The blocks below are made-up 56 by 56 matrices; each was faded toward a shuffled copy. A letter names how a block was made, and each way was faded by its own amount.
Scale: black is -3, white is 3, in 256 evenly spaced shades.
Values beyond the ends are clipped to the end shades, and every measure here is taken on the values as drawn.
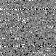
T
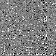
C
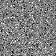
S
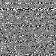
T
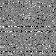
T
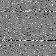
T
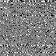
T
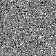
S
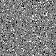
S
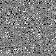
C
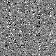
S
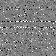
T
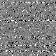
T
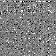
C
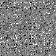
C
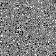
S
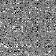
C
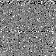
C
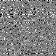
T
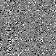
C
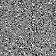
S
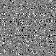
C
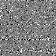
C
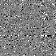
C
